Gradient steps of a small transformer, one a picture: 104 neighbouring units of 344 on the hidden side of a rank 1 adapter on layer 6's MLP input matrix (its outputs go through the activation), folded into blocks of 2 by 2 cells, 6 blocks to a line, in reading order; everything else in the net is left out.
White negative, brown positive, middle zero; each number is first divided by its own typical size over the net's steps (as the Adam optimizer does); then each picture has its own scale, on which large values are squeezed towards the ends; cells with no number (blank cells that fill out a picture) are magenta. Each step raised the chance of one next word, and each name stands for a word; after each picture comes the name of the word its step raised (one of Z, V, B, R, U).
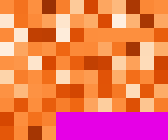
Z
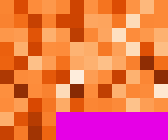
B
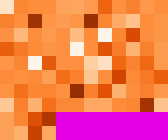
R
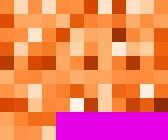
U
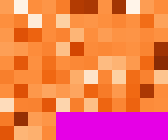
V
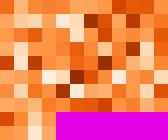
B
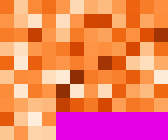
B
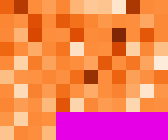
V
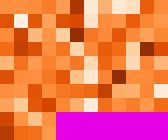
U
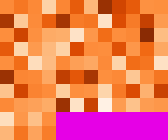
Z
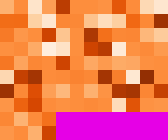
Z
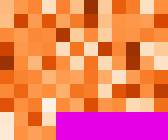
U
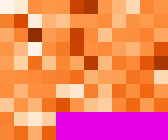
R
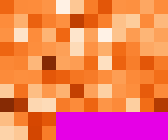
U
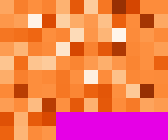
V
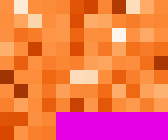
V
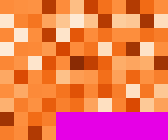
Z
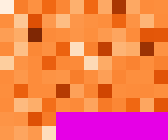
R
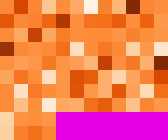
V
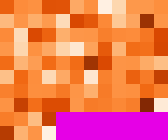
Z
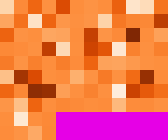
V
